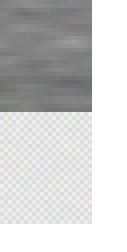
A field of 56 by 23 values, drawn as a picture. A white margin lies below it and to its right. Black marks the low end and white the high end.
The table splits into 2 rows of 1 panel. Panel 1,1: middling, streaked across, faint in contrast. Panel 2,1: very high, checkered, faint in contrast.
